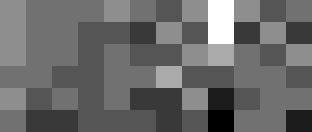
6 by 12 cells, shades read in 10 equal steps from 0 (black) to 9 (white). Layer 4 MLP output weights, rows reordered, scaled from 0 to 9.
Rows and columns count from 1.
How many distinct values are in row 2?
5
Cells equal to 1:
2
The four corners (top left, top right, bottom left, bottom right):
5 4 4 1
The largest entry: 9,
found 2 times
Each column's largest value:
5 4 4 4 5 4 6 5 9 5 5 5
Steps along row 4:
same down same up same up down same up same down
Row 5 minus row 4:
1 -1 1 0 0 -2 -4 2 -2 -1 0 1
